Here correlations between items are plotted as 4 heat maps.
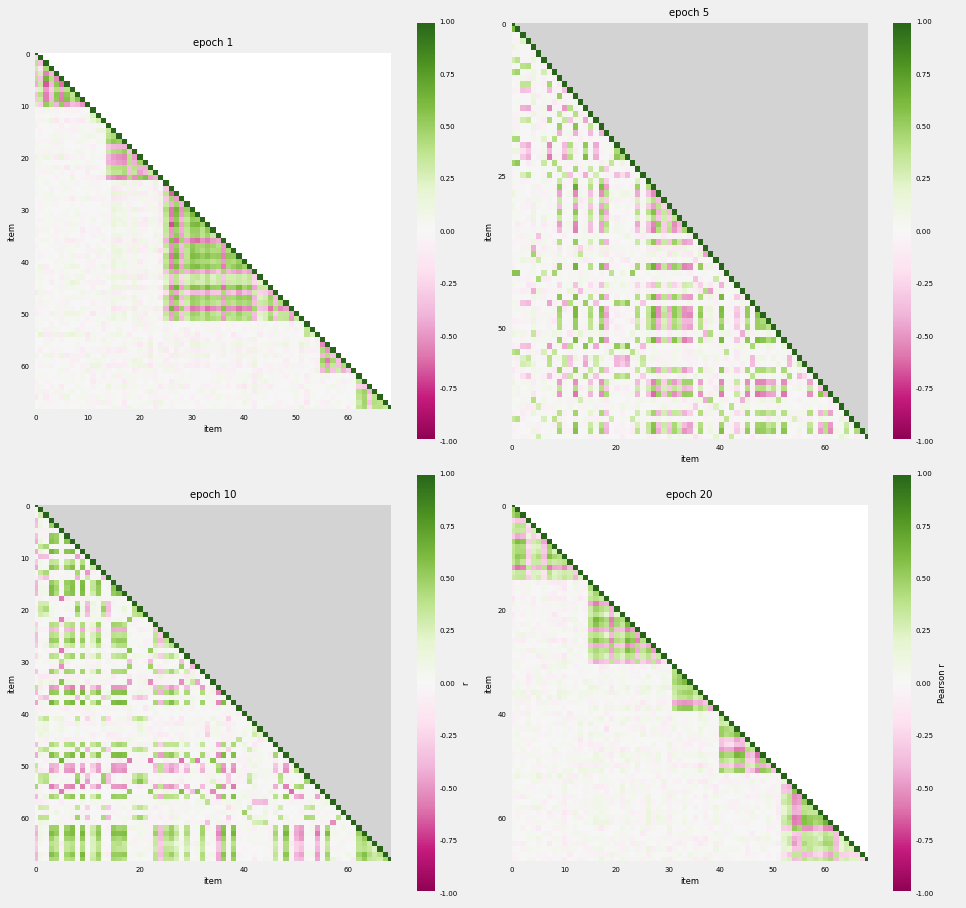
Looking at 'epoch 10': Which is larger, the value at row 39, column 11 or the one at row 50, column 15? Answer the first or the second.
the first
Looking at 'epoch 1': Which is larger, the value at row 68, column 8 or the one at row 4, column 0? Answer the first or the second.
the first
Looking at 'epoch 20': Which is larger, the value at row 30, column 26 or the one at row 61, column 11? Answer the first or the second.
the second
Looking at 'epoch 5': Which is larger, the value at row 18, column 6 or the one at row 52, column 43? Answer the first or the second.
the first
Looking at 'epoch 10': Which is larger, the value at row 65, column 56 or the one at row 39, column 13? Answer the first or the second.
the first
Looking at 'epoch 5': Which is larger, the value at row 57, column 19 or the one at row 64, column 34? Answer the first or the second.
the first
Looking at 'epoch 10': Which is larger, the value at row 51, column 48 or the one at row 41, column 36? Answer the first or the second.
the second
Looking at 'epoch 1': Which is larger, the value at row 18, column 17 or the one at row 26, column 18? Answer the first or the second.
the second
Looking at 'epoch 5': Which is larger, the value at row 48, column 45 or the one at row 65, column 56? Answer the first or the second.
the first
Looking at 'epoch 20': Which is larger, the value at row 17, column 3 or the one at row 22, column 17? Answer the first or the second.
the second
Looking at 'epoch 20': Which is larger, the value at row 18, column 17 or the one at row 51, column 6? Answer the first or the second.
the first
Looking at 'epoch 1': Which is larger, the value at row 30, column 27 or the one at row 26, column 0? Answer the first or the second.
the first
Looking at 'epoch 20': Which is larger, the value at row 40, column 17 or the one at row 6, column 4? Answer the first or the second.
the first
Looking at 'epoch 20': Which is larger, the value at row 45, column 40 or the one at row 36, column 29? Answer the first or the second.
the second
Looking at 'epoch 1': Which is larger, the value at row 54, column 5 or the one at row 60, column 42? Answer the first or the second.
the second
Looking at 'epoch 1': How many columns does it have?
69
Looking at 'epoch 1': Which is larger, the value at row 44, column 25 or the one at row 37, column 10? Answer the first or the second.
the first
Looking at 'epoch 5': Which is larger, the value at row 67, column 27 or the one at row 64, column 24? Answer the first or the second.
the first
